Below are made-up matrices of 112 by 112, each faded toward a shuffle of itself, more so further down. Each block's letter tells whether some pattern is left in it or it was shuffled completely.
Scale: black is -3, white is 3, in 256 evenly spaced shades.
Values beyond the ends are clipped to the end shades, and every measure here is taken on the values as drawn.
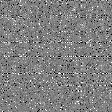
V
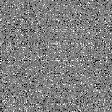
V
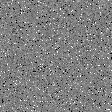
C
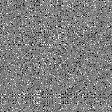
V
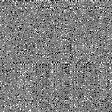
V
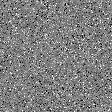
C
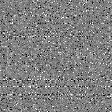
V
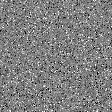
C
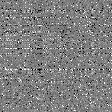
V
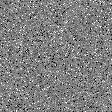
C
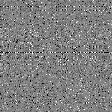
V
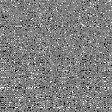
V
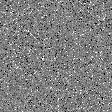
C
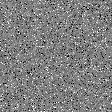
C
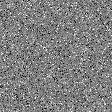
C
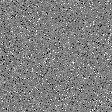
C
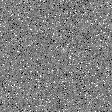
C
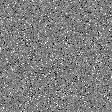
C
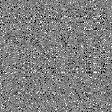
V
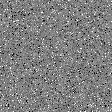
C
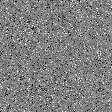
C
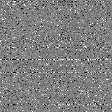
V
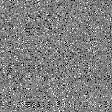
V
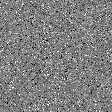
C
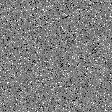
C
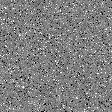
C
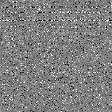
V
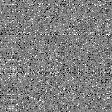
V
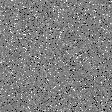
C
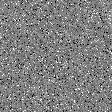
C
